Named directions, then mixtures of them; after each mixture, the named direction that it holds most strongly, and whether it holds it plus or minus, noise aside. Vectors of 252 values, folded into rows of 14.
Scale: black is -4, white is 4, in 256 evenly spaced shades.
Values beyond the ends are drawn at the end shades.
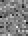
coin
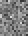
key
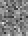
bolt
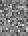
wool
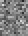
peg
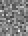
wool, plus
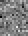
coin, plus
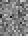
key, minus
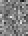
key, plus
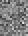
key, minus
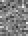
coin, minus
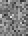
key, plus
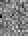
key, minus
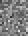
wool, plus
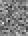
wool, minus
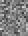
peg, plus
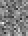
bolt, plus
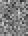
key, plus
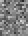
peg, plus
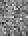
bolt, minus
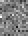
coin, minus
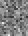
bolt, plus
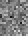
key, minus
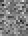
peg, minus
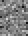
coin, plus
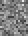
peg, minus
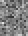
bolt, plus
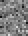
coin, plus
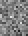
key, plus
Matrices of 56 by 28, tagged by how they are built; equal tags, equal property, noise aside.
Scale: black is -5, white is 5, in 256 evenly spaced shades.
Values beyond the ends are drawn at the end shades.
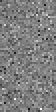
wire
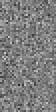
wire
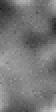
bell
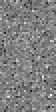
wire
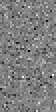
wire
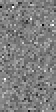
wire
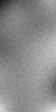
bell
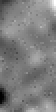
bell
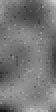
bell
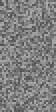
wire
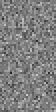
wire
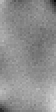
bell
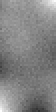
bell
